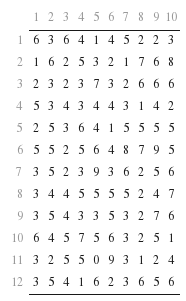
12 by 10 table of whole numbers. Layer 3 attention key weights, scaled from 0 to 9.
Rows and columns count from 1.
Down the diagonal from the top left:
6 6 2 3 4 4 6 2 7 1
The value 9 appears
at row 6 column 9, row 7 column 5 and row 11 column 6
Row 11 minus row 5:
1 -3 2 -1 -4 8 -2 -4 -3 -1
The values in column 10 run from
1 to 8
